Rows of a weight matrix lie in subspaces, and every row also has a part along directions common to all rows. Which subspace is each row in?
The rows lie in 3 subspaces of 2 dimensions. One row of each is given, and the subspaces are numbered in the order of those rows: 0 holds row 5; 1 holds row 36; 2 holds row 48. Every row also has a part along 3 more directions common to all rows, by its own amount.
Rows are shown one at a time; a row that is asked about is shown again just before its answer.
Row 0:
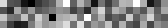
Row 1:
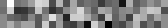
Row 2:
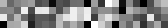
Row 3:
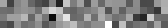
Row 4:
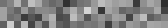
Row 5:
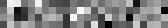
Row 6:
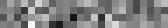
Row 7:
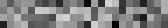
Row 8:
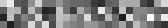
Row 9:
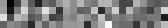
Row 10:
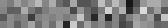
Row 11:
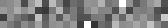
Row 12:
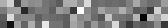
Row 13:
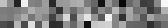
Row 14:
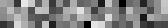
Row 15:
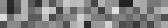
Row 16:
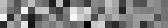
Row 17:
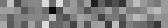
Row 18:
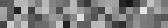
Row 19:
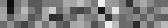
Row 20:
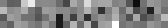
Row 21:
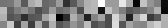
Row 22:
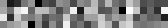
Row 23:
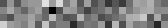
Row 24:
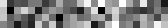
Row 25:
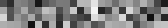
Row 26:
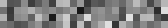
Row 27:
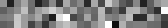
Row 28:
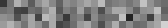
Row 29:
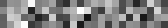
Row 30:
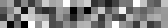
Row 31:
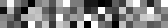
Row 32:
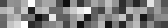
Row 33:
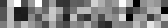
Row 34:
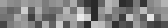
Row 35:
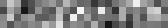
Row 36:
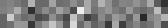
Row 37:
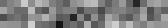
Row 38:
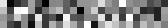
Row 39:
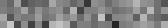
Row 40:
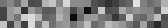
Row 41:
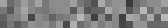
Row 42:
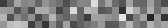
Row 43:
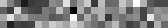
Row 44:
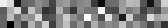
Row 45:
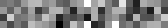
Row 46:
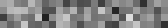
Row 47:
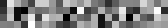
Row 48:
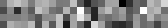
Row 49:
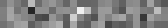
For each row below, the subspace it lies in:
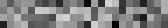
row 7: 0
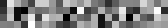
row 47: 2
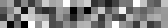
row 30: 0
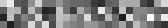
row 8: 2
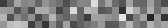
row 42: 2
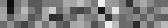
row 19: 2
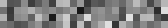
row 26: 1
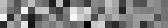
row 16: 0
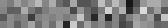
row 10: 2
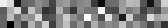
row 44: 2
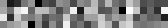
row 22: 2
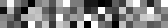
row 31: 1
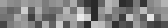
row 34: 2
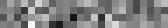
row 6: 1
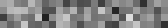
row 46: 2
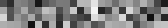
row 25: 2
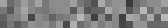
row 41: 2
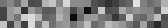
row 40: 0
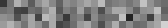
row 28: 2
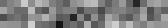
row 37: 1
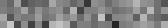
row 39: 1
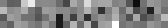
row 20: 1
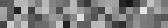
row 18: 2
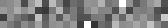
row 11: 2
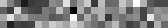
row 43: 1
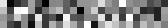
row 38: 2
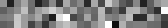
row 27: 0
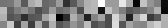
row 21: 0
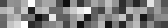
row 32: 1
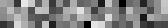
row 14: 1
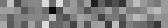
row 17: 0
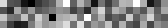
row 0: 1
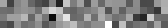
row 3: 0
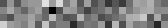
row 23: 0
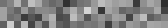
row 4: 0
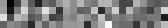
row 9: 2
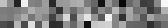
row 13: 1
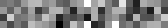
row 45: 1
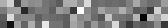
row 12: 1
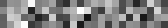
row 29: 1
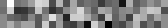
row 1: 0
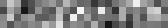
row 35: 1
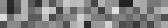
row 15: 2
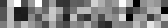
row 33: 0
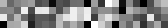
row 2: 0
